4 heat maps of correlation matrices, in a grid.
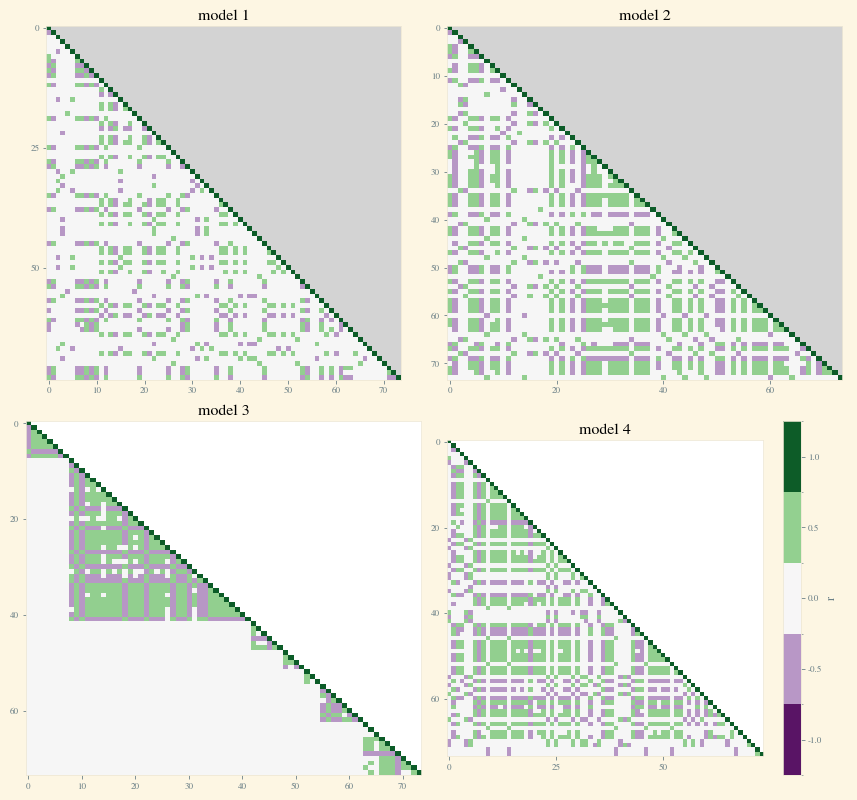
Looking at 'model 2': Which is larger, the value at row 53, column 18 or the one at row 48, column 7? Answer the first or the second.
the second
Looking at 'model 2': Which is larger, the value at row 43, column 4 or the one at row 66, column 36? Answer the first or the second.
the first
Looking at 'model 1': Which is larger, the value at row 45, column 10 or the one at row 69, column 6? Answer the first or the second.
the first
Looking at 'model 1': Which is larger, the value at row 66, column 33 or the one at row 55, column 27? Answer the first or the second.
the second
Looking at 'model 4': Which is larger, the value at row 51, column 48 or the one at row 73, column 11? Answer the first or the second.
the first
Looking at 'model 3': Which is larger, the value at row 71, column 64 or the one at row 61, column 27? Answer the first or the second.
the first
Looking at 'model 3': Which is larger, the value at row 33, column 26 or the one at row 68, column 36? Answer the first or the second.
the second
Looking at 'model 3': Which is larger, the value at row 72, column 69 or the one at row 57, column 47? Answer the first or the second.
the second
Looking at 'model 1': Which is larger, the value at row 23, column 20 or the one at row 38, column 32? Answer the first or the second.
the first
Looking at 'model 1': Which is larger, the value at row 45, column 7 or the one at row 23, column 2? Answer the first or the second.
the second
